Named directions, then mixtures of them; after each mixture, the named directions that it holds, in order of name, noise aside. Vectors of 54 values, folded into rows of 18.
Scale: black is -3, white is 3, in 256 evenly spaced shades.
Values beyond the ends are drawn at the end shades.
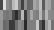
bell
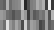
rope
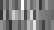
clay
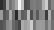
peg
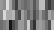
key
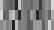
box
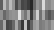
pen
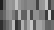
box, peg, rope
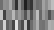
box, pen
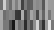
bell, box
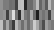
box, clay, rope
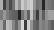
pen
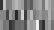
bell, clay, peg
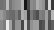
rope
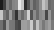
peg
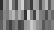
clay, peg, pen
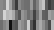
key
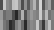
bell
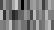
bell, clay, key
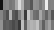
bell, clay, peg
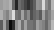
box, key, pen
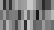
pen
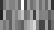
box, clay, rope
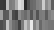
peg, rope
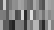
bell, box, clay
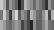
peg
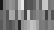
clay, peg, pen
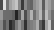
bell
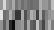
bell, box, key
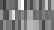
box, clay, peg
